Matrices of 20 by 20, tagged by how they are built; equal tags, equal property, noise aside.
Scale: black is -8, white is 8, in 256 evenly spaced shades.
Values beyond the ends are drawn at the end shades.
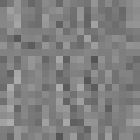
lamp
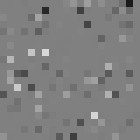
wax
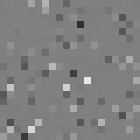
wax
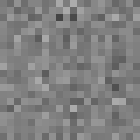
lamp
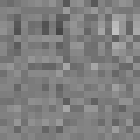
lamp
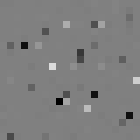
wax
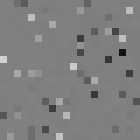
wax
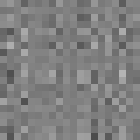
lamp
